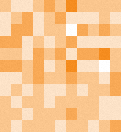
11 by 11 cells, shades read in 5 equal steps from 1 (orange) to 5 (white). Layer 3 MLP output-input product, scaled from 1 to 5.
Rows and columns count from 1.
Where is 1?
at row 1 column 7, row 5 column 10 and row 6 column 7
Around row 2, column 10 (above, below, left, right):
3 2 4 4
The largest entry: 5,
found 2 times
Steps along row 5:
same up down up down up down same down up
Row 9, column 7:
3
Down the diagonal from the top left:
3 3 2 3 3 3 2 4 3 4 2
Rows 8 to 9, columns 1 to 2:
4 3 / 3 4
